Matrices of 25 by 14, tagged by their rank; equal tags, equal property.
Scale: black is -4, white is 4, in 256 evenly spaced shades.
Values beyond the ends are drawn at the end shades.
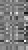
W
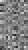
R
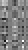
W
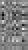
W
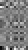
W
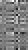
W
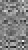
R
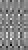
W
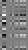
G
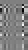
G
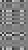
G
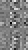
R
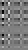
G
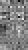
R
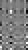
W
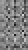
R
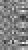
R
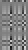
G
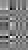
G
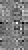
R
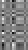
G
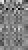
R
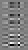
G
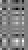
G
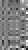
W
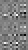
W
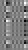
G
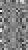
R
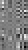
W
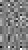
R
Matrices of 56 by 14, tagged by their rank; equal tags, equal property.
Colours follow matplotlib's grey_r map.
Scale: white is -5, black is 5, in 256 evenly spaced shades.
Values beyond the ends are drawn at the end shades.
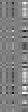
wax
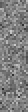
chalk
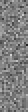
chalk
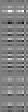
wax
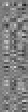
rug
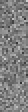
chalk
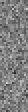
chalk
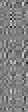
rug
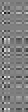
wax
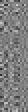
rug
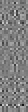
rug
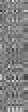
rug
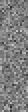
chalk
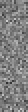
chalk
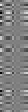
wax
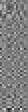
rug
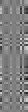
wax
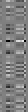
wax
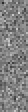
chalk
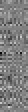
rug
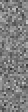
chalk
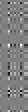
wax
